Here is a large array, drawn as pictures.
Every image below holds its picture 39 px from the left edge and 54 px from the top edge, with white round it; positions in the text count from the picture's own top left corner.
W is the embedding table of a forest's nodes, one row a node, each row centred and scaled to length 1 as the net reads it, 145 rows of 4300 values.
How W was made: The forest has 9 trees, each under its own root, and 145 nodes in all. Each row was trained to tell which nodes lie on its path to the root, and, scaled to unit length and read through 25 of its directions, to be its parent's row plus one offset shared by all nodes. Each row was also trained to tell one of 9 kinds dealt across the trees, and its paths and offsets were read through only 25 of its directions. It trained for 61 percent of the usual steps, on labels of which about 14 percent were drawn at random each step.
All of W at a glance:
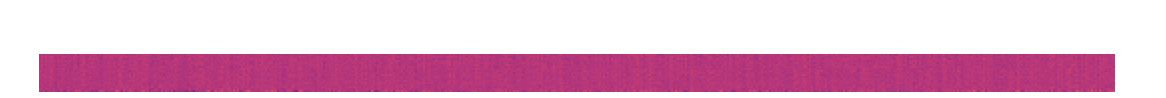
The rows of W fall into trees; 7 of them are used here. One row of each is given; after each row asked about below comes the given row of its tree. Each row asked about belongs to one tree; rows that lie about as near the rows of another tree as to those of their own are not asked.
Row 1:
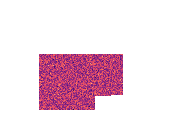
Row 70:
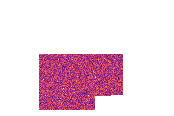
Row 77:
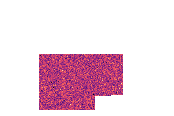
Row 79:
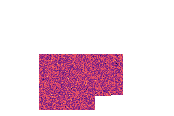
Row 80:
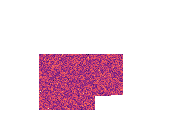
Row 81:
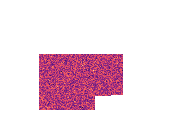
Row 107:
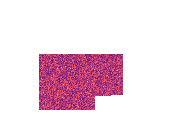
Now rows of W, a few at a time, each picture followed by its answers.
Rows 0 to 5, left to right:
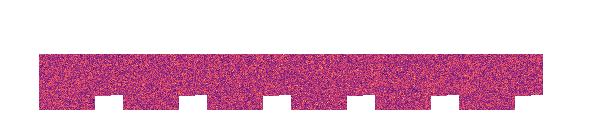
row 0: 70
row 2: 79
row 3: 77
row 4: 107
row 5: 79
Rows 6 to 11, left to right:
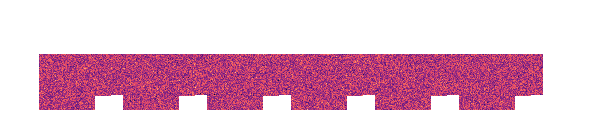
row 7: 70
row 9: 80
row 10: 77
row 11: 79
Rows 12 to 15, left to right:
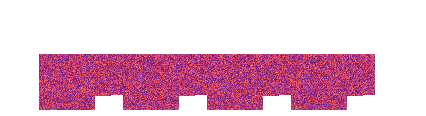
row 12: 81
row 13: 70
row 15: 79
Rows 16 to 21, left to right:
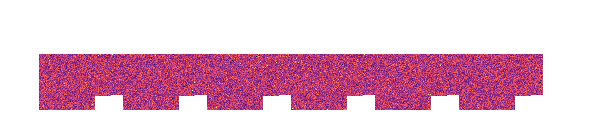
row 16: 70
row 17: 70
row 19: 70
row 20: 81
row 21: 70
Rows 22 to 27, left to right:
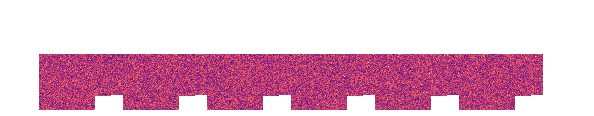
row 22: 107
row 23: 79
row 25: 80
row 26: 1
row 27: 1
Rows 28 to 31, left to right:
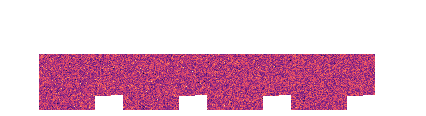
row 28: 80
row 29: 81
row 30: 80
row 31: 81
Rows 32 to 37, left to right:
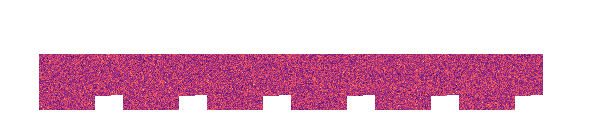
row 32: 80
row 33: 79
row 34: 81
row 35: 77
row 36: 1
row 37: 70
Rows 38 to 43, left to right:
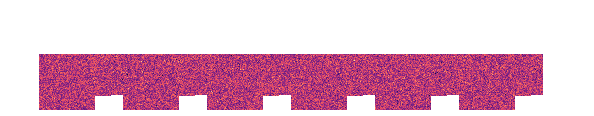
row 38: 79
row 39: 79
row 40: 107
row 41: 79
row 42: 1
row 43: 79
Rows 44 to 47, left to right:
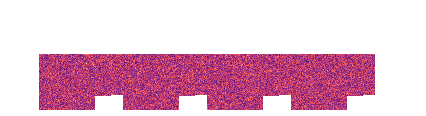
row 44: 1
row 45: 80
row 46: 81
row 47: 1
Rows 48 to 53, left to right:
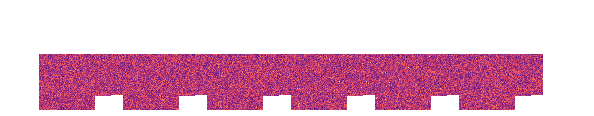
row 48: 81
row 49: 79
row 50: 77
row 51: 81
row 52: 77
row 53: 77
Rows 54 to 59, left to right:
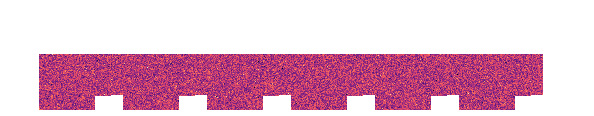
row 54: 81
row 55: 80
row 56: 80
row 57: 70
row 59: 80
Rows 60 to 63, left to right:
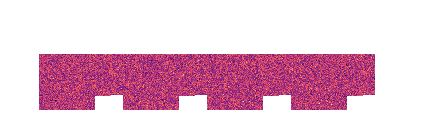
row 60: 1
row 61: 70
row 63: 1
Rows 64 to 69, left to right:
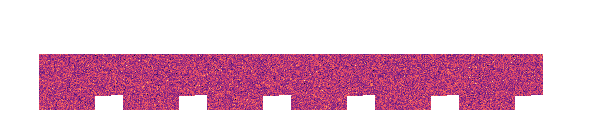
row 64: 70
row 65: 70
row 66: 80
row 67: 77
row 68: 107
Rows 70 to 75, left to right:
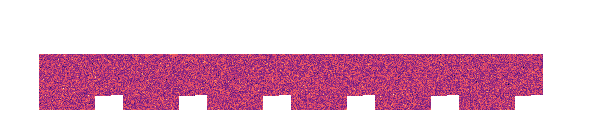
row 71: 79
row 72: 80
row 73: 70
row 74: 1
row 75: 79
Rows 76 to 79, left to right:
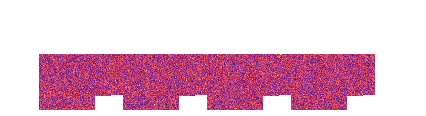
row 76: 107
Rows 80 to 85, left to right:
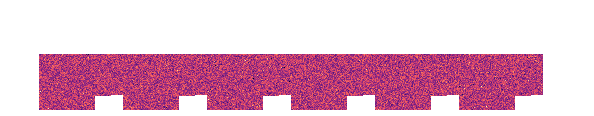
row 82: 80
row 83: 79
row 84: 107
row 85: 79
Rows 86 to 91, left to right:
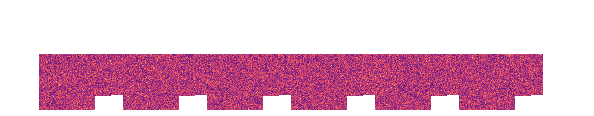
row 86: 107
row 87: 70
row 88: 70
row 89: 79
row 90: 79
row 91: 1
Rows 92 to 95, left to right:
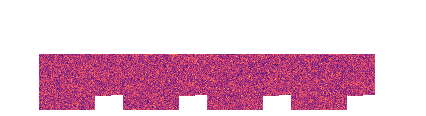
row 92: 77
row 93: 79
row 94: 80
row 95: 107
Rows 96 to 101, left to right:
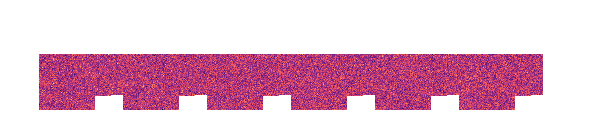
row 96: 107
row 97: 70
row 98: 81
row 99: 70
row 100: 81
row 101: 70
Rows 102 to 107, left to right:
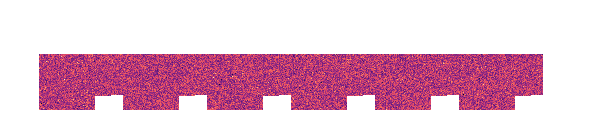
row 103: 80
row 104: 81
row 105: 70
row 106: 107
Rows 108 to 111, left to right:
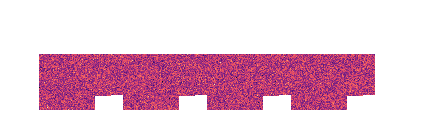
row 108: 80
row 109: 70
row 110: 79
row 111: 80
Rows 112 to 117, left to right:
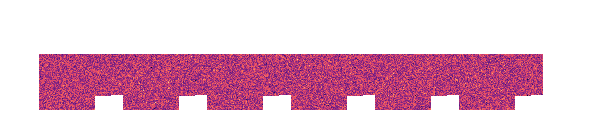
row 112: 77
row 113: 79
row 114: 1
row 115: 81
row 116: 1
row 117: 70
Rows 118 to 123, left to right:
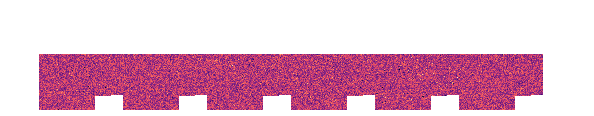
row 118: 107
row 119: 70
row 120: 79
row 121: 80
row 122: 77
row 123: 70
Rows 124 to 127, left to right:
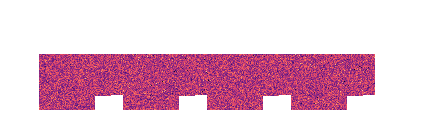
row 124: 1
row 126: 80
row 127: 80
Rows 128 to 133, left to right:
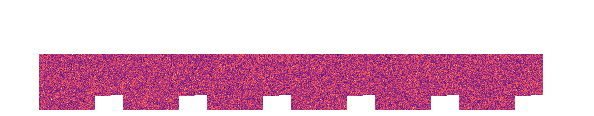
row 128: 107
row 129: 70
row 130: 79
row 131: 77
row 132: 77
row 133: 80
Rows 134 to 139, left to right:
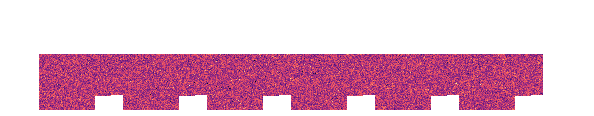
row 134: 80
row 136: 77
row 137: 107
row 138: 81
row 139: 107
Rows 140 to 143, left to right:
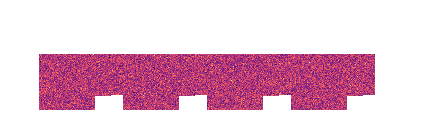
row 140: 79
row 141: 79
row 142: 107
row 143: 77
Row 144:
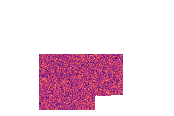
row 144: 107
